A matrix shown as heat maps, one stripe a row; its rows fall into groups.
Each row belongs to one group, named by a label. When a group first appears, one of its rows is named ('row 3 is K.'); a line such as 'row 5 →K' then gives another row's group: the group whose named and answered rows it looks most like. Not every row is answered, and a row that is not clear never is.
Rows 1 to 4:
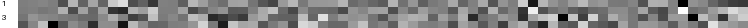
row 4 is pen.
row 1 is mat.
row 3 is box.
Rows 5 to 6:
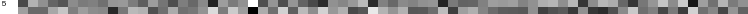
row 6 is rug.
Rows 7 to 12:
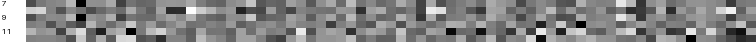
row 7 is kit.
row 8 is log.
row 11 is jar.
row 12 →mat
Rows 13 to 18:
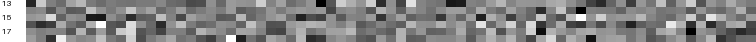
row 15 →jar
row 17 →mat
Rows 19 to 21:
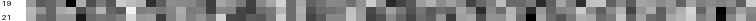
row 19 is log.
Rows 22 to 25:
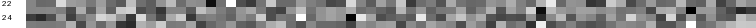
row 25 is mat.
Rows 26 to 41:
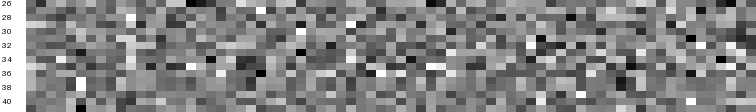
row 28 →box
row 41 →kit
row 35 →log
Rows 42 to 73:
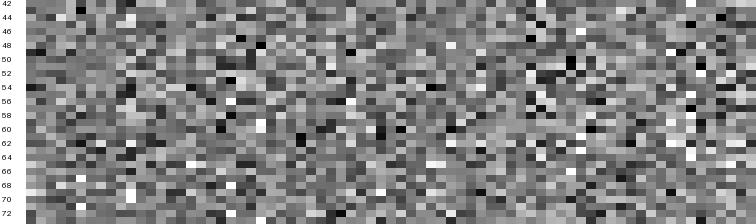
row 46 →jar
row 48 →rug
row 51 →box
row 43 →kit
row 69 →log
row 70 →box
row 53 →pen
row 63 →jar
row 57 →mat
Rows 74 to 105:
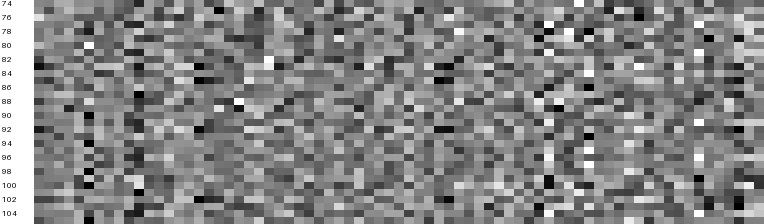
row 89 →pen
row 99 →mat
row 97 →jar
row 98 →kit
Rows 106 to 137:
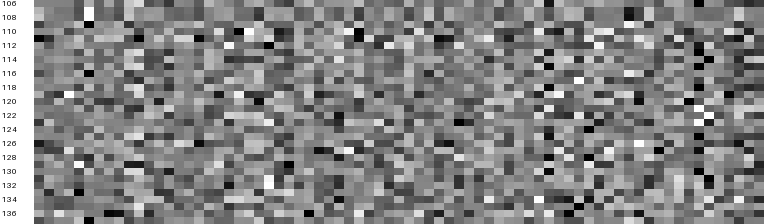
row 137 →kit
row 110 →pen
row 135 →box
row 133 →log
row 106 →mat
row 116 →kit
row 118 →mat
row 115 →mat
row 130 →mat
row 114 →box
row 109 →kit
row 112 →rug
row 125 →mat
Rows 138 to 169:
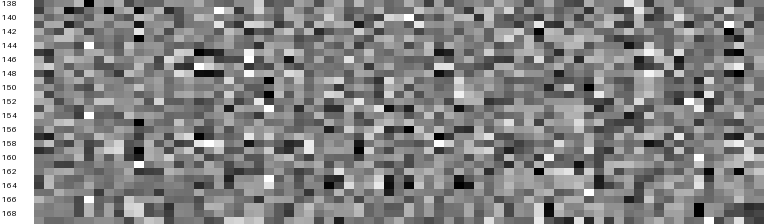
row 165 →jar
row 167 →mat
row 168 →mat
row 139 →pen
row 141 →pen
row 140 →rug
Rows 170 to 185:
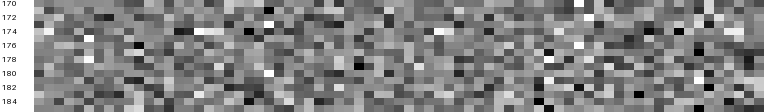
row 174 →log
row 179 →pen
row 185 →mat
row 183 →log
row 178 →jar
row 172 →jar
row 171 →rug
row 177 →mat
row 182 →box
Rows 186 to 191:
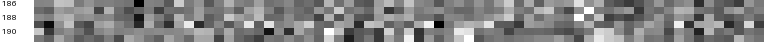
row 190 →rug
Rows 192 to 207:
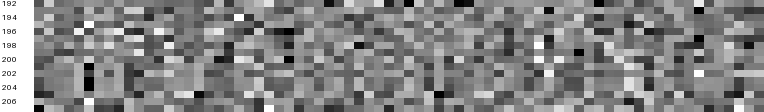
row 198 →pen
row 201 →kit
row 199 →box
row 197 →mat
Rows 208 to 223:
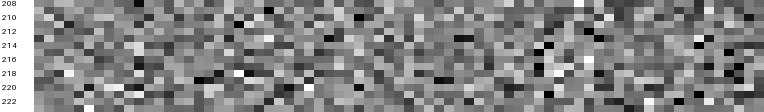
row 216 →jar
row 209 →rug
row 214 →mat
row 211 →pen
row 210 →pen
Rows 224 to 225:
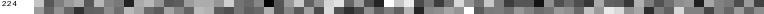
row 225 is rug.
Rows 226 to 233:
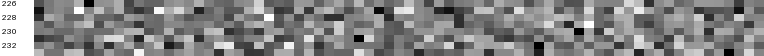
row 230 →box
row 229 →jar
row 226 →kit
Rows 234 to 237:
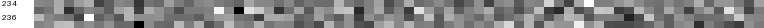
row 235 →pen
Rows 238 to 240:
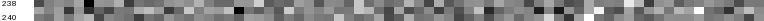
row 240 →jar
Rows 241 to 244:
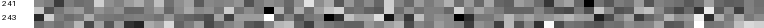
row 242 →rug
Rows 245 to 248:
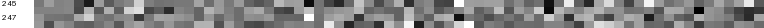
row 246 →mat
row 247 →jar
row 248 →rug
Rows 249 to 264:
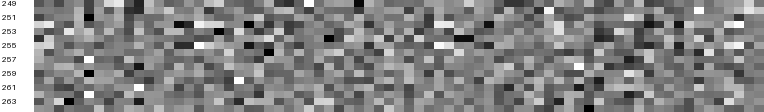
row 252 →log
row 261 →box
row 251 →kit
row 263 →pen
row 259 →kit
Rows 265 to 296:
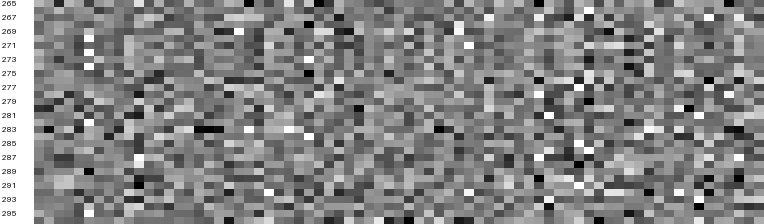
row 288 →box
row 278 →pen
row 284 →jar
